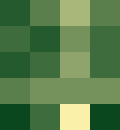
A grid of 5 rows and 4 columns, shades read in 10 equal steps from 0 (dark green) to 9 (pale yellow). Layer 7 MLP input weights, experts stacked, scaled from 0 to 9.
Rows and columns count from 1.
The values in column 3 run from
4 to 9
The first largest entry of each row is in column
3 3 3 2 3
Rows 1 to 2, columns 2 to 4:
3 6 3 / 1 4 2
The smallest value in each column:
0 1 4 0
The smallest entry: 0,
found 2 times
